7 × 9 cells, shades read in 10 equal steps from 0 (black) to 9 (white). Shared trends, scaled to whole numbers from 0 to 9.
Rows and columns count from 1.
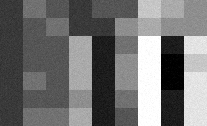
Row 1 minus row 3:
0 1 0 -4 2 -1 -2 5 -3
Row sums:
35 34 37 36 38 36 38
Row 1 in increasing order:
2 2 3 3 3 4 5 6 7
